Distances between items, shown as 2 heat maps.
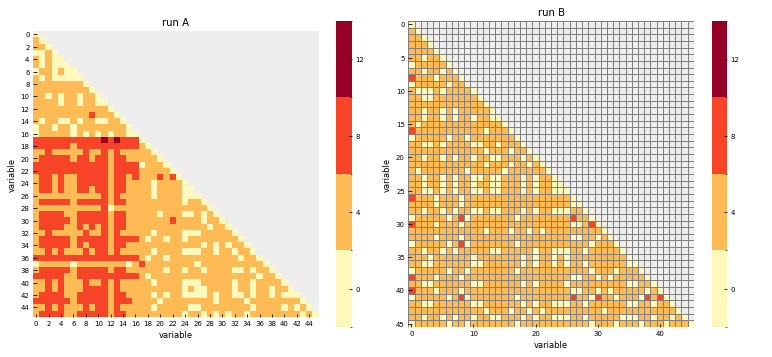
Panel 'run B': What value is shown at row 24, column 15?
4
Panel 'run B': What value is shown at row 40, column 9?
4
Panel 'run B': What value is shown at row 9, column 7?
4
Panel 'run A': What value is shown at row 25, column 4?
8
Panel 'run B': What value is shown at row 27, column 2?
4
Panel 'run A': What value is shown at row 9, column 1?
4
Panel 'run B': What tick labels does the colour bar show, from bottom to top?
0, 4, 8, 12
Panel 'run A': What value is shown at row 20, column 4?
8
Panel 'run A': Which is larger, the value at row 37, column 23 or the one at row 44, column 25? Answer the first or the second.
the first
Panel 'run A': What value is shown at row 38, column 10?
8
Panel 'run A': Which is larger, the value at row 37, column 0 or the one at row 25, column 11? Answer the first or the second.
the second
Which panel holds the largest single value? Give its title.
run A
